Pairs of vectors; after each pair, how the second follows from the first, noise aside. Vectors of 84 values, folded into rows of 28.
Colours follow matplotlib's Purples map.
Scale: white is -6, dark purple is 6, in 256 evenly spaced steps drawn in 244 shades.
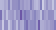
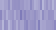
shrunk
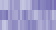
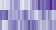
scaled up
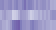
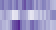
scaled up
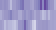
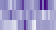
scaled up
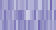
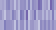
sign-scrambled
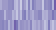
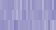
shrunk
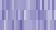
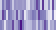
scaled up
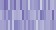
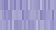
shrunk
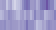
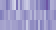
sign-scrambled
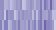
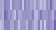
sign-scrambled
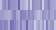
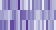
scaled up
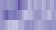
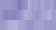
shrunk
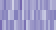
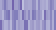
sign-scrambled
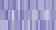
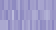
shrunk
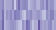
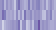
sign-scrambled
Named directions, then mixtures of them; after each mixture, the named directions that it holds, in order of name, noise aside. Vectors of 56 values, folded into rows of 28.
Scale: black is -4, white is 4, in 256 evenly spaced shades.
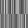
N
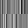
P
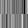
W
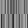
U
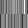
U, W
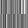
P, W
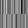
N, P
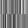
P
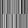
P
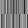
U, W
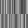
N, W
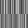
N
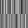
N, P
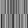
U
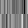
W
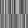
N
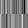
W
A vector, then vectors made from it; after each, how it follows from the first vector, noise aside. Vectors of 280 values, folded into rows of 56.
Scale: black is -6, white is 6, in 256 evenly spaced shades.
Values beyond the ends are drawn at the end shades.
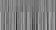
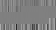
partly zeroed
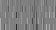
partly zeroed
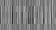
wrapped around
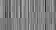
wrapped around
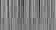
reversed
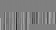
partly zeroed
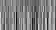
scaled up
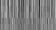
reversed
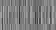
wrapped around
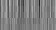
reversed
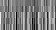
scaled up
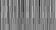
reversed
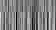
scaled up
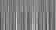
negated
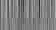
reversed
